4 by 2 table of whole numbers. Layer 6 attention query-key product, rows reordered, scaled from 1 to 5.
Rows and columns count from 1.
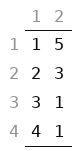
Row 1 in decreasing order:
5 1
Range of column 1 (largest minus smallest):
3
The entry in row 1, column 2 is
5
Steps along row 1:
up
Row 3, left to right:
3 1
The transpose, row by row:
1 2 3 4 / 5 3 1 1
